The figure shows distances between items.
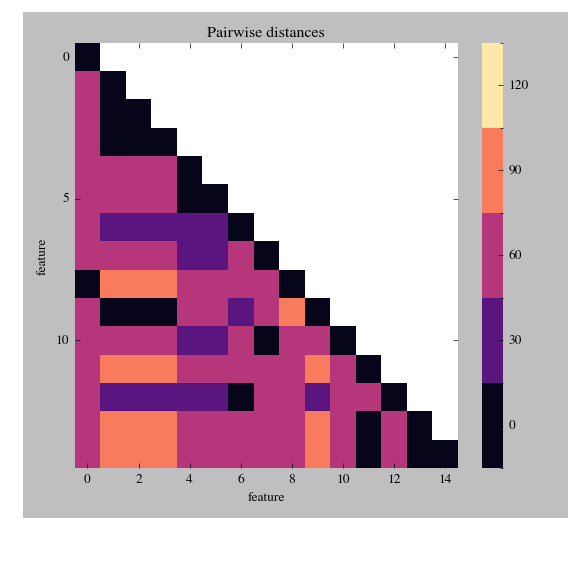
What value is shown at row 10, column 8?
60
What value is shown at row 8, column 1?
90
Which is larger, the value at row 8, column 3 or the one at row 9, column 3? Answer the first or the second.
the first
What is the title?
Pairwise distances
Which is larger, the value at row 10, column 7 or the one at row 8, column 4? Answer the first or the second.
the second
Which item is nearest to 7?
10
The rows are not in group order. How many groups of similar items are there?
6
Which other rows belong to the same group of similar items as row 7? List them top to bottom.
10
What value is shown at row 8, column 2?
90
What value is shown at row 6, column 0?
60
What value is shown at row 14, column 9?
90
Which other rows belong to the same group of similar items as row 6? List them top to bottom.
12
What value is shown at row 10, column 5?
30
